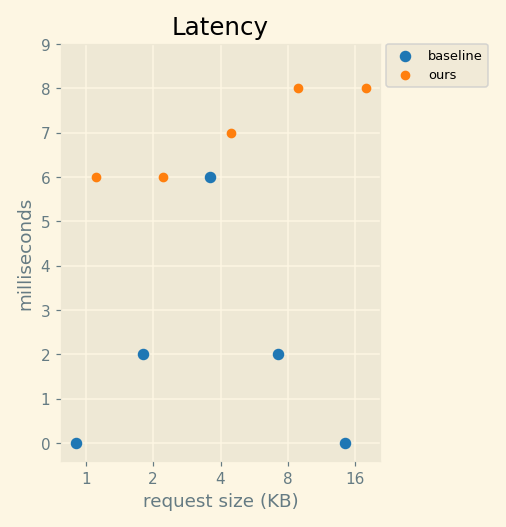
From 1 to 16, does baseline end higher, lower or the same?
the same
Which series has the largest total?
ours
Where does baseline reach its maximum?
4
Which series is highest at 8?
ours
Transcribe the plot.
Title: Latency
x-axis: request size (KB), ticks 1 2 4 8 16
y-axis: milliseconds, ticks 0 1 2 3 4 5 6 7 8 9
Legend: baseline, ours
Values:
baseline: 0 2 6 2 0
ours: 6 6 7 8 8
